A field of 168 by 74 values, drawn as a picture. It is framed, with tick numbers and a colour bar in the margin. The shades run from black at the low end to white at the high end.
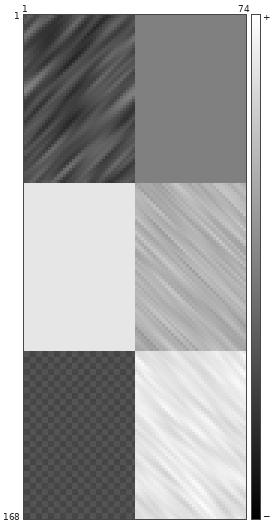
The table splits into 3 rows of 2 panels. Panel 1,1: low, slanting up to the right. Panel 1,2: middling, flat. Panel 2,1: very high, flat. Panel 2,2: high, slanting down to the right, faint in contrast. Panel 3,1: low, checkered, faint in contrast. Panel 3,2: very high, slanting down to the right, faint in contrast.
